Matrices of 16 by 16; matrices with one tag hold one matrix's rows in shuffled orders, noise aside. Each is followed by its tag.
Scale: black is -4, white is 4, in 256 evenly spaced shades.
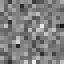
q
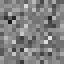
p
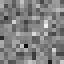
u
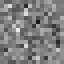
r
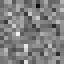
r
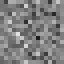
r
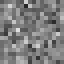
r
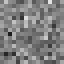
p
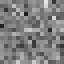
u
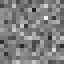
u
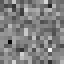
p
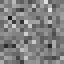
p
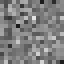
q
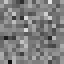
p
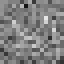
u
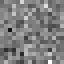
p
